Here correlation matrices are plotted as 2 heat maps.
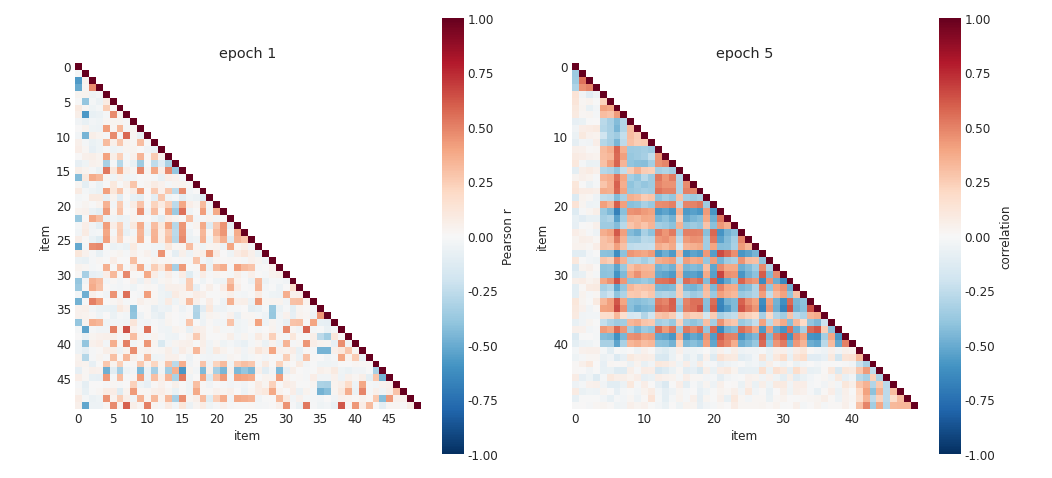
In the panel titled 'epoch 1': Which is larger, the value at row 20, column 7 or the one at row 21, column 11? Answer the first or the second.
the second
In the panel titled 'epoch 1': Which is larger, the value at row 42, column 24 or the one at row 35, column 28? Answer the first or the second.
the first
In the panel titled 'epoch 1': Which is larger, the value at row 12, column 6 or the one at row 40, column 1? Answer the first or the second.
the first
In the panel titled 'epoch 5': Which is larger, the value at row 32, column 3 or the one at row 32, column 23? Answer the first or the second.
the second
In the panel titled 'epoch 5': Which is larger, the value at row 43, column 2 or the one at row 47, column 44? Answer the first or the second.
the second
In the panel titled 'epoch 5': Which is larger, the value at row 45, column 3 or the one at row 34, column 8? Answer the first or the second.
the first
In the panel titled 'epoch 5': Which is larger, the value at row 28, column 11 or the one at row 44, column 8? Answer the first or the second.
the second
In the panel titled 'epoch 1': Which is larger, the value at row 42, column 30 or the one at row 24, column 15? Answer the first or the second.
the second
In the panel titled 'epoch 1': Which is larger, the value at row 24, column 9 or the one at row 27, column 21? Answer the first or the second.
the first
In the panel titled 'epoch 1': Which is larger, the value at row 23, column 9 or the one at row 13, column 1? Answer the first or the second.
the first
